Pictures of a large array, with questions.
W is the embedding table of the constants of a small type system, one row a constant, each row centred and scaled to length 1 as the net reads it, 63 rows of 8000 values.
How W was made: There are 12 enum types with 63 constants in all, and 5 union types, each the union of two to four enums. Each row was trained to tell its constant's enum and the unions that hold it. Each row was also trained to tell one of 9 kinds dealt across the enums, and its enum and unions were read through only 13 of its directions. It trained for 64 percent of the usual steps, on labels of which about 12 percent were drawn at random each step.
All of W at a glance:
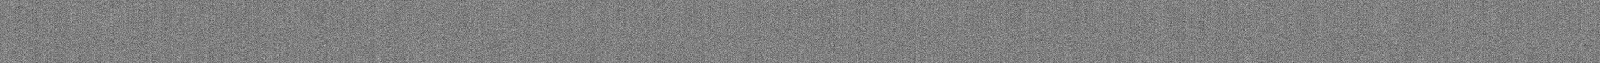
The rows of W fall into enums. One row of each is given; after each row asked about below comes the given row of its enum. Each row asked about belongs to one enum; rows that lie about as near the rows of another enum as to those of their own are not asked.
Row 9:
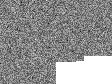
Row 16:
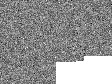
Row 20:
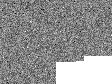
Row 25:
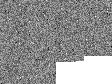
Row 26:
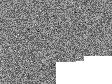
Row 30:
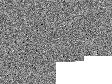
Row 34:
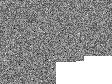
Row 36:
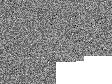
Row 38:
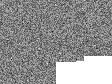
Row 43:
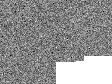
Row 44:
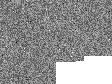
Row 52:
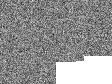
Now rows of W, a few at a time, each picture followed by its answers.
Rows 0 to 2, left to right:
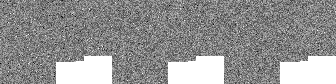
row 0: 20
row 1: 26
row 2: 43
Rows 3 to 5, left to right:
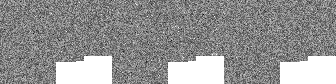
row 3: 44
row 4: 16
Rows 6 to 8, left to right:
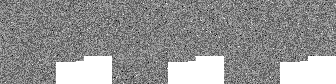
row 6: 20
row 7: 36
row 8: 34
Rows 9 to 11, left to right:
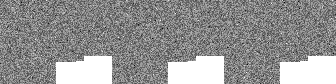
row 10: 43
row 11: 9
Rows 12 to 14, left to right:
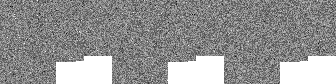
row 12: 16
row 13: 9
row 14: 34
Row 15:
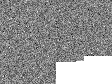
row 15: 25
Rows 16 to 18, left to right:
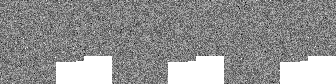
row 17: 9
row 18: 25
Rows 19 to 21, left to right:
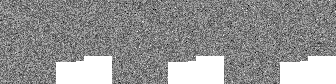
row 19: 43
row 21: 52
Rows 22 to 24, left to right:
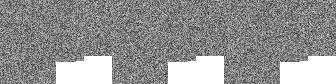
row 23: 26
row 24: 34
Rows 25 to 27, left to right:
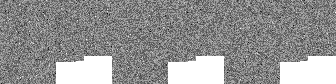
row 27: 52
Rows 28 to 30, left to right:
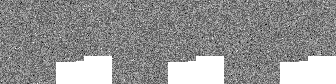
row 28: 20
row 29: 9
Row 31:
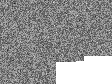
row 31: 34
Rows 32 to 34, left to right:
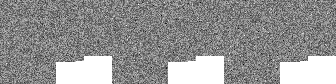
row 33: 26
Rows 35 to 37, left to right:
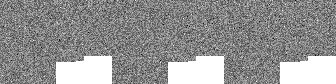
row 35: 16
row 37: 25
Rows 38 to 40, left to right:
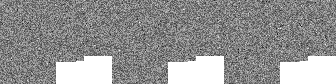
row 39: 52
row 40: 16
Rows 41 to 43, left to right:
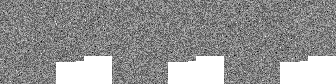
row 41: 30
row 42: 52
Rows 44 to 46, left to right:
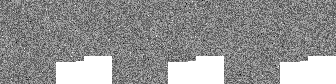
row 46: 52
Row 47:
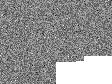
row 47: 44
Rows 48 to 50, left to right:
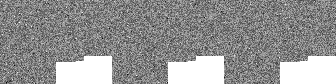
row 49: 26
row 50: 26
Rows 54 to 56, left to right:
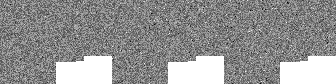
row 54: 44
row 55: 44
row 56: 16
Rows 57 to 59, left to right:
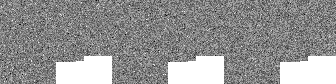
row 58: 43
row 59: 16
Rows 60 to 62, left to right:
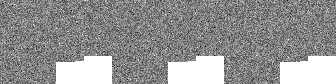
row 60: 52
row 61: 26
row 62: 44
